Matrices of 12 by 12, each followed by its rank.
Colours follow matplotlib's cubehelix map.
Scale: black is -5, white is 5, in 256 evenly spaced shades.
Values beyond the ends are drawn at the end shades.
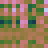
two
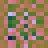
two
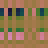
one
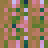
two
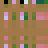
one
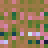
two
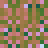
two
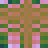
one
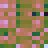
two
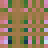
one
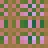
one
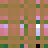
one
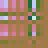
one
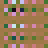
one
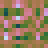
two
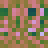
two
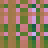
one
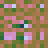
two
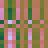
one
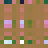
one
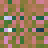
two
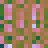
two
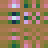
one
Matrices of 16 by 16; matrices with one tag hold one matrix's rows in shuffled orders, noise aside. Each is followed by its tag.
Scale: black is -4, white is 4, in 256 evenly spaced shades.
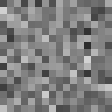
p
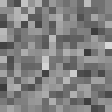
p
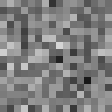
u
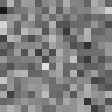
p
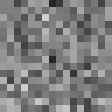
u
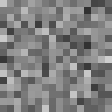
p
